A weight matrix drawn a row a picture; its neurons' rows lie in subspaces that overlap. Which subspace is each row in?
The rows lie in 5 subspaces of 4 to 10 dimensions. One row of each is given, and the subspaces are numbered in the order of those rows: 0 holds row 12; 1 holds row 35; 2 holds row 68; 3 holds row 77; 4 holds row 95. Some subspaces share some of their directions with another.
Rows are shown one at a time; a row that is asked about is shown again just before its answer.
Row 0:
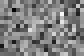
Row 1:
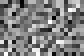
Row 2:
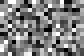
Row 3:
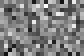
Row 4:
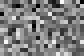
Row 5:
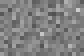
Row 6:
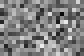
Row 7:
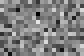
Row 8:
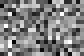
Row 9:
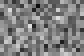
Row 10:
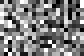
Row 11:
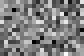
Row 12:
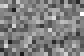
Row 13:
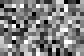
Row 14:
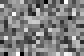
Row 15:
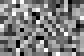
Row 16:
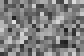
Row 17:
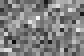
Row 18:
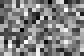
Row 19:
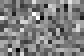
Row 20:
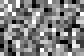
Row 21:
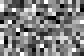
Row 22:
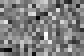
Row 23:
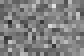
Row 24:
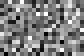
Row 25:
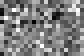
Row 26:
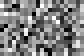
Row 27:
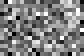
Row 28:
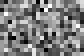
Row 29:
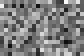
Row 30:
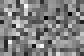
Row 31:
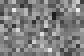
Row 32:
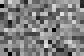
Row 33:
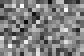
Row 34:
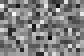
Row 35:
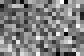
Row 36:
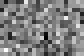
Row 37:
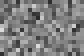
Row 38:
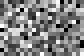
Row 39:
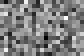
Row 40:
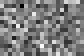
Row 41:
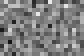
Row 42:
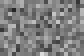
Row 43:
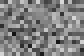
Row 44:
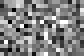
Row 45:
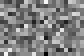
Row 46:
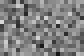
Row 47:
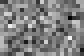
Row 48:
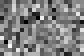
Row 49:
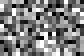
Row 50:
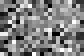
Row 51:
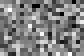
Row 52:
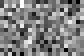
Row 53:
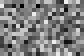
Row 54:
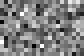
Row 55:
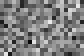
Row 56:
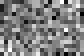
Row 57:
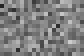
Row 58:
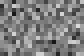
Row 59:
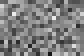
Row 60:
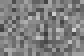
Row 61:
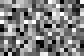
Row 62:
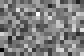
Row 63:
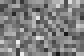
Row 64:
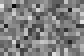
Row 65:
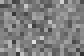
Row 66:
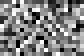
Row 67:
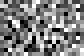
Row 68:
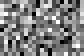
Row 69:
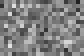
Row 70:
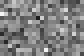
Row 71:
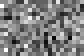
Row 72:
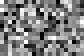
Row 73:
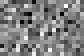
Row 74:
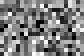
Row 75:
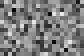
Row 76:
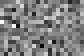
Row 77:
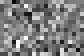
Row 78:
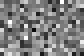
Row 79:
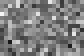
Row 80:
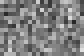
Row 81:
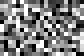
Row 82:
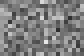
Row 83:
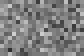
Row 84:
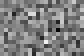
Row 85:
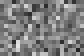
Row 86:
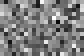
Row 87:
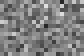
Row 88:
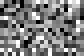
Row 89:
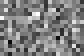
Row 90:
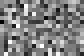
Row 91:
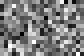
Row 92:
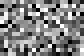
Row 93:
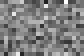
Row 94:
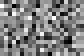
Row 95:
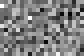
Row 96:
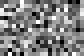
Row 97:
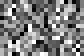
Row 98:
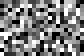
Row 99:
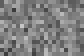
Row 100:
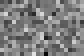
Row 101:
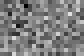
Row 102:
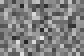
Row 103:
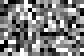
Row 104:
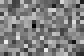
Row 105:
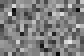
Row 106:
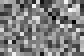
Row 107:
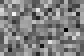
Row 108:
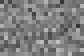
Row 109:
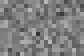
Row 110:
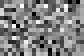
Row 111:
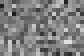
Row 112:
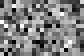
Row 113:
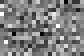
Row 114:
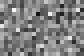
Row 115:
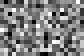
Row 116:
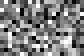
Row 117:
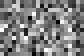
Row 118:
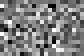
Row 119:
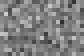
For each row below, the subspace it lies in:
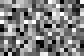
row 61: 3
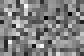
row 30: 1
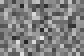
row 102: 3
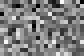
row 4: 3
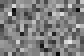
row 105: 4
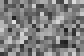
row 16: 3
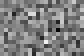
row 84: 4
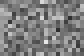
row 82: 4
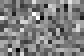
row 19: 3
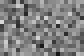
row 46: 1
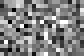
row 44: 4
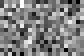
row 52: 1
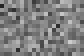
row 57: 0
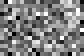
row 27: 0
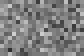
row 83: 0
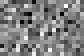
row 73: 3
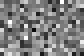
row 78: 0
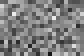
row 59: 0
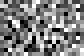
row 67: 0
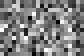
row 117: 2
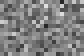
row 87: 3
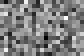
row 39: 2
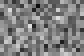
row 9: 3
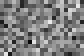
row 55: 0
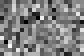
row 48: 3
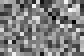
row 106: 4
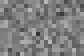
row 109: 4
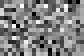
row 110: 1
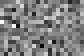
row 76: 1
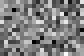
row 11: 0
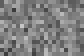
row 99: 2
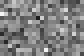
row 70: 3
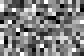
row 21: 4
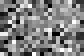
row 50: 0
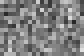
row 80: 4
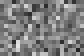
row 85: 3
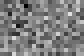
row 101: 1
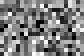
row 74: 2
